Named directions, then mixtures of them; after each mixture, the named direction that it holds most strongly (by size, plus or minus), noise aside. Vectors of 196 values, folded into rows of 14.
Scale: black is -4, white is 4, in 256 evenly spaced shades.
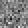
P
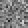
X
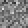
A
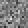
P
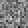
P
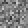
A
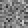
X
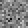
X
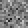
X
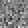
P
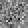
P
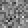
A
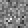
P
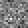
P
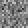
A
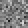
X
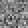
P
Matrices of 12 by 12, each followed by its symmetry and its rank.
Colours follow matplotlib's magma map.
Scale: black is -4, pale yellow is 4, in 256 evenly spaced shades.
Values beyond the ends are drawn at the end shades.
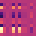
neither, rank one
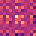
symmetric, rank two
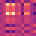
neither, rank one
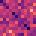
symmetric, full rank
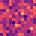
antisymmetric, full rank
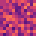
antisymmetric, full rank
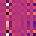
neither, rank one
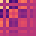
symmetric, rank one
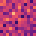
symmetric, full rank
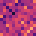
symmetric, full rank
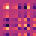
symmetric, rank one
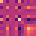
symmetric, rank two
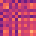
symmetric, rank two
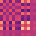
symmetric, rank one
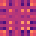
symmetric, rank one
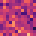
antisymmetric, full rank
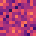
symmetric, full rank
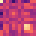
symmetric, rank two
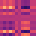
neither, rank one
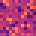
antisymmetric, full rank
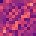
symmetric, full rank
